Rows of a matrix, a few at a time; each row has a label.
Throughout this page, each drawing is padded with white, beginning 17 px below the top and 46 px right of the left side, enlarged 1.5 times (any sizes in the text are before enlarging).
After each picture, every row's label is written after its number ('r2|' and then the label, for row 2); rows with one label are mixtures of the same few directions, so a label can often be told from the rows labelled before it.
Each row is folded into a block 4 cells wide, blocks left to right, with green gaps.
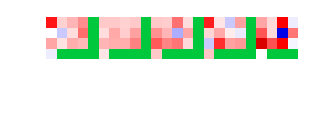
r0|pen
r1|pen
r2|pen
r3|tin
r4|pen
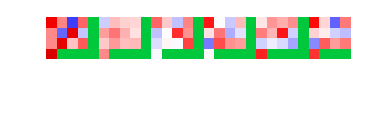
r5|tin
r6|pen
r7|pen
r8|tin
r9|pen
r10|tin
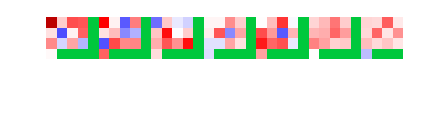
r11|pen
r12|tin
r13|pen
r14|tin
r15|pen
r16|tin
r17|tin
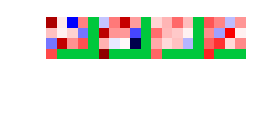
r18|tin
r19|pen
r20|pen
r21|tin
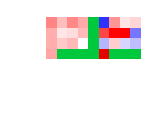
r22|pen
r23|pen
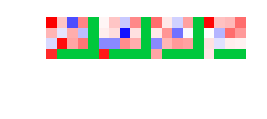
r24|tin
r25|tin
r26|tin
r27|pen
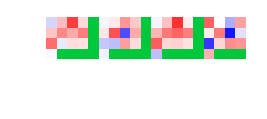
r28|tin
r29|tin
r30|tin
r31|tin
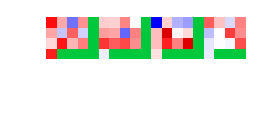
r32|tin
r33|pen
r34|pen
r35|pen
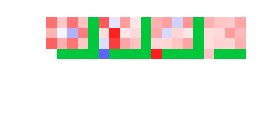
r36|pen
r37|tin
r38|tin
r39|pen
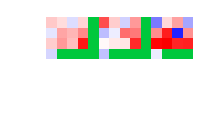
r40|pen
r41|pen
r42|pen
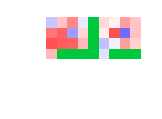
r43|pen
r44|tin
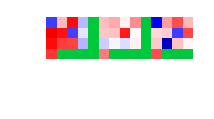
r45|pen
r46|pen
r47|tin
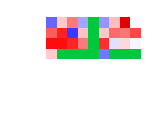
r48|pen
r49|tin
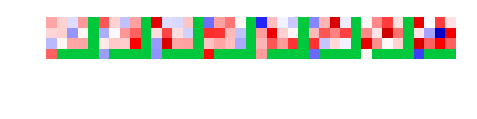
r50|tin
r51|pen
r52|tin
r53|pen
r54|pen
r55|tin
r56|tin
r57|pen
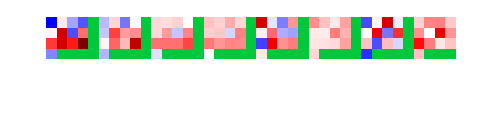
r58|pen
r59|pen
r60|pen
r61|pen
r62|tin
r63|pen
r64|tin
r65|tin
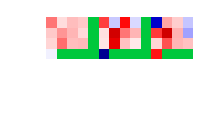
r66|tin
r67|tin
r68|pen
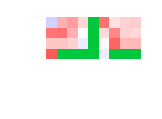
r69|pen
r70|tin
